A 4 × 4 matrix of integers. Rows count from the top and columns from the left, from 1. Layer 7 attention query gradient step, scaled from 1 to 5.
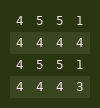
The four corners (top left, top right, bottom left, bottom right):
4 1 4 3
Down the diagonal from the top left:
4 4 5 3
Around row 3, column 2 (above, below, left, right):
4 4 4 5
